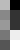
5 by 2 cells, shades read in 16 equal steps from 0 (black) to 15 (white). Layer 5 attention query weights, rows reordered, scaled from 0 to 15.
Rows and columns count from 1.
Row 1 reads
11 0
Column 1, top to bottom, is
11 8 9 7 5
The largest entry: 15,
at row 5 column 2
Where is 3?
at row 2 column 2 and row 3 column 2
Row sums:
11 11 12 21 20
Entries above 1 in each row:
1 2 2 2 2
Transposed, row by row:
11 8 9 7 5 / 0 3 3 14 15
